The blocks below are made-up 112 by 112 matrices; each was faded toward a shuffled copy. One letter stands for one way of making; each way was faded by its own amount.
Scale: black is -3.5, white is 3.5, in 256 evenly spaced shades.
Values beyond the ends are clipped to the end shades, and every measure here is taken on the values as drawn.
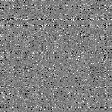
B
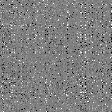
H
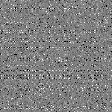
B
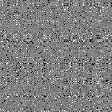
B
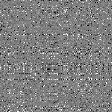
B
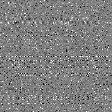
B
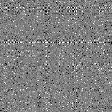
B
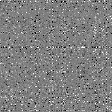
H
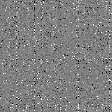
H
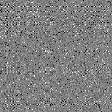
B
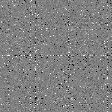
H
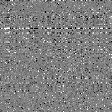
B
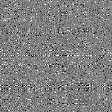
B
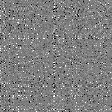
H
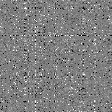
H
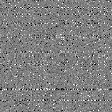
B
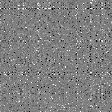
H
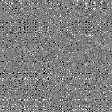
B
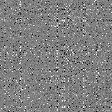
H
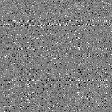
B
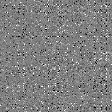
H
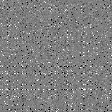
H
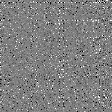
H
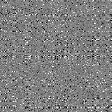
B
